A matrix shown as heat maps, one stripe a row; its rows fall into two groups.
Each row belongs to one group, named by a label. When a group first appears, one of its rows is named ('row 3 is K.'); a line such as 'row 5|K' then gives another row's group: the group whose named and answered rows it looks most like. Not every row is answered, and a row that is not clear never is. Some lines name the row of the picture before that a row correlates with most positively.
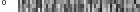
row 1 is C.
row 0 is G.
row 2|C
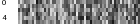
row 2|G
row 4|G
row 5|G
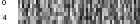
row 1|G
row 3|G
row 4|G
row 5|C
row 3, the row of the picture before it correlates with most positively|5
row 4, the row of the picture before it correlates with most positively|1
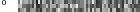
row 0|C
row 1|G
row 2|C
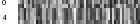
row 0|G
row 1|G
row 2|C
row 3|C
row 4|C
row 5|C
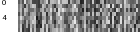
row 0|G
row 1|C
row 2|G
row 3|C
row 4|C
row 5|C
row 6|G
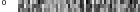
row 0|G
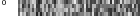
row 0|C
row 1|G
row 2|G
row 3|C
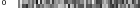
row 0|C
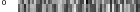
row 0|G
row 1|C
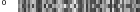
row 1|G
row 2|C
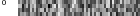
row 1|G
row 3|C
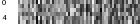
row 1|G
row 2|G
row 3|G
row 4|C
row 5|C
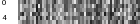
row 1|C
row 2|C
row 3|G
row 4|C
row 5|G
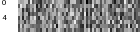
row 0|G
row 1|C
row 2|G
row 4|G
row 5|C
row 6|G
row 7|C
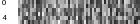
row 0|G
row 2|C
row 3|C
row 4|G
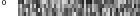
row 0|G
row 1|G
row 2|C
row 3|C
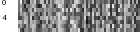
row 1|C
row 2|G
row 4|G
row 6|C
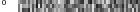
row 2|G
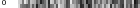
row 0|G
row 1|G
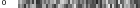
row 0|G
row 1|C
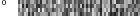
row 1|G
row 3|G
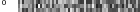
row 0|G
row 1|C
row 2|G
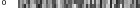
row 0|C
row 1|C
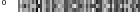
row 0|C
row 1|C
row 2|C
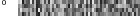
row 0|G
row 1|G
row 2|C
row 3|G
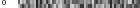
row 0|C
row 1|G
